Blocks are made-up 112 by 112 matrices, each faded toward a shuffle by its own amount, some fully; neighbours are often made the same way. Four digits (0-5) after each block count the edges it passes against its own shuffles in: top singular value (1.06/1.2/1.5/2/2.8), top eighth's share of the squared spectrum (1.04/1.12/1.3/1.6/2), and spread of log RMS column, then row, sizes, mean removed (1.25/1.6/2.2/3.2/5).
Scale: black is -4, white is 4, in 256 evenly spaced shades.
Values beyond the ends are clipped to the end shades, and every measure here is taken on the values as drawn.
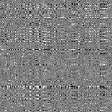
5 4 3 4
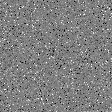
0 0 0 0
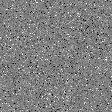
1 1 0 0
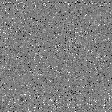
3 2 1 1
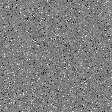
1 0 0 0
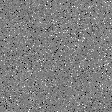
2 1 0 0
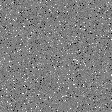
0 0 0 0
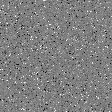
0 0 0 0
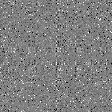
4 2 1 1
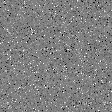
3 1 0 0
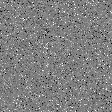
0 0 0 0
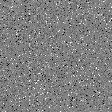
3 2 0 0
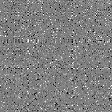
4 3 2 2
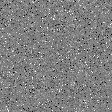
2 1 0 0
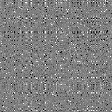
5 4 2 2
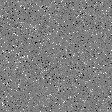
0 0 0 0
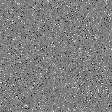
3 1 0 0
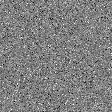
0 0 0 0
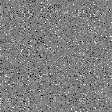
4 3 1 2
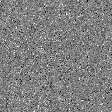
3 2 0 0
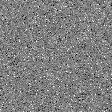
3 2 0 0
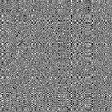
5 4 3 3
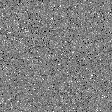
3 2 0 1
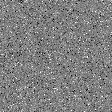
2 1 0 0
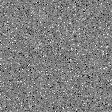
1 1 0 0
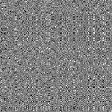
5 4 3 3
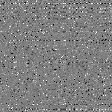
4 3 1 2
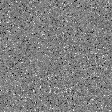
3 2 0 1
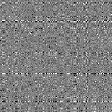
5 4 3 3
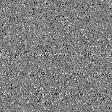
1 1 0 2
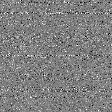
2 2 0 3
